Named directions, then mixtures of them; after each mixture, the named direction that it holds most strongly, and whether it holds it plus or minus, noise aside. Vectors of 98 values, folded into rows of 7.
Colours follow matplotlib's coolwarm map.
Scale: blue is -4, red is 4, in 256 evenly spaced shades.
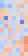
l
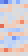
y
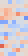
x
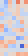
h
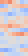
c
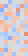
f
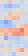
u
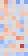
h, minus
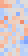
l, minus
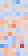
x, minus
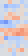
u, plus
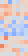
x, plus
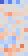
y, plus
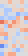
x, minus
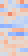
c, minus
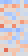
y, plus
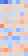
y, plus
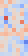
l, minus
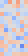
h, plus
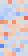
x, minus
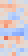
u, minus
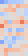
y, plus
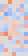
f, minus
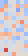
f, minus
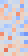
f, minus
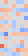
x, plus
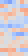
c, minus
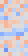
f, plus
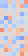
l, plus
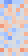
f, plus
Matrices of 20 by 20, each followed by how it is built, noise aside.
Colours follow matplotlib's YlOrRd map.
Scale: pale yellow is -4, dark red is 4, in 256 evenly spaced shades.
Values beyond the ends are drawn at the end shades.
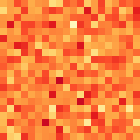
noise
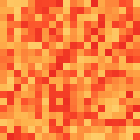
noise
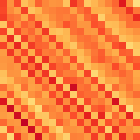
Toeplitz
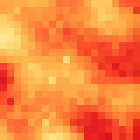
smooth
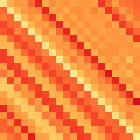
Toeplitz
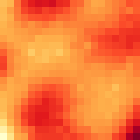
smooth
